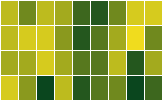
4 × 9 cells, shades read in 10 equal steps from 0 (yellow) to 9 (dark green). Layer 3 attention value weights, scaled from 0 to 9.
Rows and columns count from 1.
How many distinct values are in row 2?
8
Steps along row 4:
up up down up down down up down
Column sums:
8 13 13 12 29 26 15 18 16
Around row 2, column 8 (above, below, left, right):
1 8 3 5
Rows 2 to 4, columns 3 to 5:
1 4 8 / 1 3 6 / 9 2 8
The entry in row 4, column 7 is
5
